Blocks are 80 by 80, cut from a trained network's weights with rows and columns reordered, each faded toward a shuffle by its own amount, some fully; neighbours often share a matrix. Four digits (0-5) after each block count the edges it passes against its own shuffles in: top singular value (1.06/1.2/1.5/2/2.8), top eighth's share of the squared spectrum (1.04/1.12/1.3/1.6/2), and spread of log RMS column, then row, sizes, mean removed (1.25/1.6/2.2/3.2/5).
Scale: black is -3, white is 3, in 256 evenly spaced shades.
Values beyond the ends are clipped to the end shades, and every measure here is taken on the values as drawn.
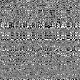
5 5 1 4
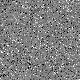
1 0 0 0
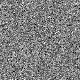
2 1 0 0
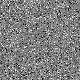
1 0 0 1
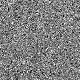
2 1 0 0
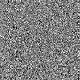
3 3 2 0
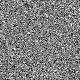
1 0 0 0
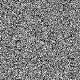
3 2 1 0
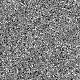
1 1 0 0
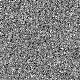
1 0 0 0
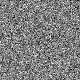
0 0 0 0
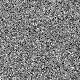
0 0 0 0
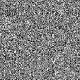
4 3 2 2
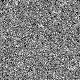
0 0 0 0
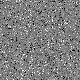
0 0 0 0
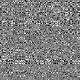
4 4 1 4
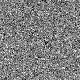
2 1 0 0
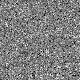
2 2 0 1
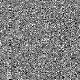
3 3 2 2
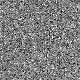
1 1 0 0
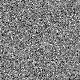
2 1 0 0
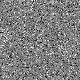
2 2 0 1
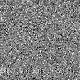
3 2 0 1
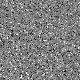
2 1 0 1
